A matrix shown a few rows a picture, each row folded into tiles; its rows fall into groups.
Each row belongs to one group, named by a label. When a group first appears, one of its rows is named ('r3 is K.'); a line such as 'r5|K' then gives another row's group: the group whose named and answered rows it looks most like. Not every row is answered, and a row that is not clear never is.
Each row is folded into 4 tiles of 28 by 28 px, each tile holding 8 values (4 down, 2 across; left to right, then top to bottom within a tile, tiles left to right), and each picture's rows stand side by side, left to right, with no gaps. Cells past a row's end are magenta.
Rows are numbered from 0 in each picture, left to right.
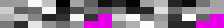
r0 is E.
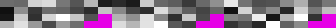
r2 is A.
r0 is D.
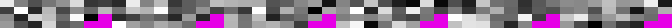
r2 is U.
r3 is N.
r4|E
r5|D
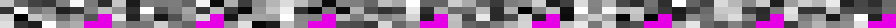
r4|U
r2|D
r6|D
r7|E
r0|A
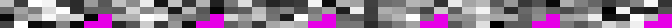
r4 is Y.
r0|D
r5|U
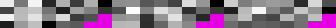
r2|Y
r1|D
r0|Y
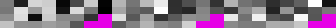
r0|N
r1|E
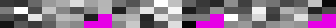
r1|D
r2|U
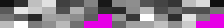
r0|N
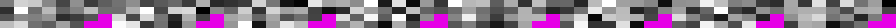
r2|N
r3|Y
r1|U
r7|Y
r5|D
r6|E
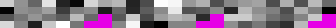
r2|Y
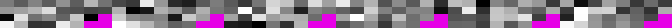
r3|Y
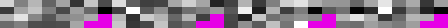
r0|Y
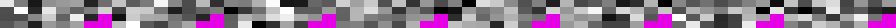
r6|U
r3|Y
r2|D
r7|E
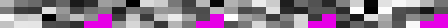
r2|E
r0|E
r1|D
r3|A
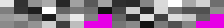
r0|E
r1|A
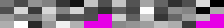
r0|N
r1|U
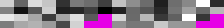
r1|U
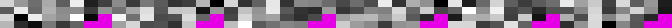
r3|D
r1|U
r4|N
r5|Y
